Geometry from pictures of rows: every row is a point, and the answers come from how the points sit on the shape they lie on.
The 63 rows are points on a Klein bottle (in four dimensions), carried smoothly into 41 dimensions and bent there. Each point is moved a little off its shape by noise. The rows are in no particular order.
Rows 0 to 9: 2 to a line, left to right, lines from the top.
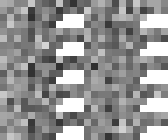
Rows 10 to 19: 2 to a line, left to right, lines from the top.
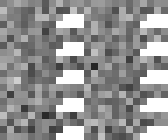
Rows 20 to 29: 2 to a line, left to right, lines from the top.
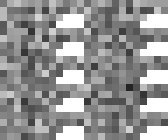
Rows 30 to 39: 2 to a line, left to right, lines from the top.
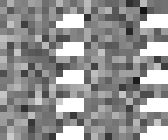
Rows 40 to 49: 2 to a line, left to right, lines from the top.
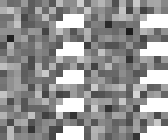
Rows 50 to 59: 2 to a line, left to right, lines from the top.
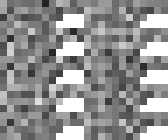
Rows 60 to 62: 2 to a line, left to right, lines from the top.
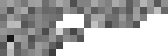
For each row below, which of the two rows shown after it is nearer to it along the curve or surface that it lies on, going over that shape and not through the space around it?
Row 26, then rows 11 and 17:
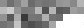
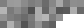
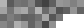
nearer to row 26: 17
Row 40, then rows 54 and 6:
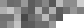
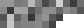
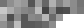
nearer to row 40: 6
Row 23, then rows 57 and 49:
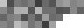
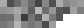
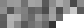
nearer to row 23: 57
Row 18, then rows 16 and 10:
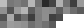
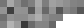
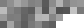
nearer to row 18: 16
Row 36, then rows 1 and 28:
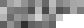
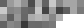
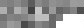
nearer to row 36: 1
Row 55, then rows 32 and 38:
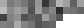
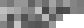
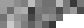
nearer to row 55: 38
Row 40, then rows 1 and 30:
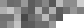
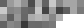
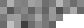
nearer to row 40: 1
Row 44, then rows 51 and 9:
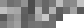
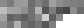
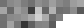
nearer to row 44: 9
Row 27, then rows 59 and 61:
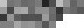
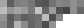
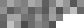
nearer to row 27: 59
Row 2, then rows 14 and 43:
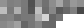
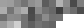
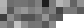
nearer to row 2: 43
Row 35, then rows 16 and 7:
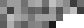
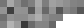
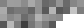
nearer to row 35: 7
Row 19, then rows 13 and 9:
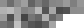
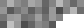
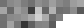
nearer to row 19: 9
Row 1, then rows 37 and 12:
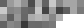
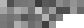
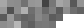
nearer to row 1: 37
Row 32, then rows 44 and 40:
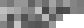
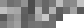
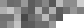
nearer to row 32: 40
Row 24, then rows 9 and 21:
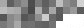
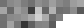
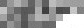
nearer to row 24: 9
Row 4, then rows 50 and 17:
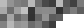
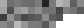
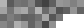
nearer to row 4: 50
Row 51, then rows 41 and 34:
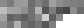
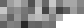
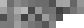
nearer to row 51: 41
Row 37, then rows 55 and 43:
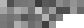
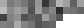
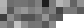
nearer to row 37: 43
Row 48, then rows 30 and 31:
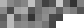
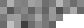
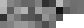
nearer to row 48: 31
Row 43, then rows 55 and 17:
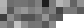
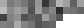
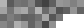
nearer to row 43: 17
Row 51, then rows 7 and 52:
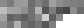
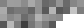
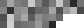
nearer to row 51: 7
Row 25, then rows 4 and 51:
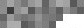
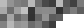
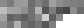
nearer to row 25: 4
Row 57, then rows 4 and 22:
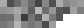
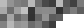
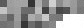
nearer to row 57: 22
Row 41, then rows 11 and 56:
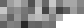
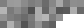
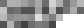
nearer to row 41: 56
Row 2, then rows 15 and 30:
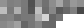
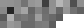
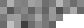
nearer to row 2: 30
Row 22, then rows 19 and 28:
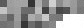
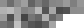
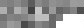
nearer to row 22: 19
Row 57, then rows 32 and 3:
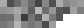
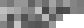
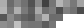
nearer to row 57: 32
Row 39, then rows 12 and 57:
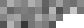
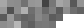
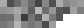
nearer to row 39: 12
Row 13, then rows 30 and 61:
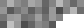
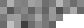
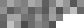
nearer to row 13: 30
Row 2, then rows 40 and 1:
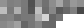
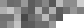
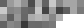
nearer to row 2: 40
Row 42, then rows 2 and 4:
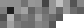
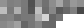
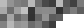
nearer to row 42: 4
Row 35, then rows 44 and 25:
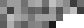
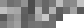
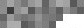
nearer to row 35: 25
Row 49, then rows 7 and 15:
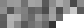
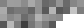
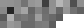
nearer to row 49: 7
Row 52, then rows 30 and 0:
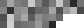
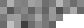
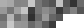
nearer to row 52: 0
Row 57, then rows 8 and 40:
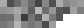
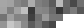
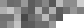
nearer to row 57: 40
